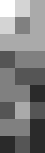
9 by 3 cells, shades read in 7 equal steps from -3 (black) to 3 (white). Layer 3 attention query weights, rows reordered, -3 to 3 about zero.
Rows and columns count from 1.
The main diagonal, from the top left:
3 0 1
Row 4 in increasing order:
-1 0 0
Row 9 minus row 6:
-2 -1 0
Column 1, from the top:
3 2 1 -1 0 0 -1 0 -2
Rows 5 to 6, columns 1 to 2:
0 -1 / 0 0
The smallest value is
-2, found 4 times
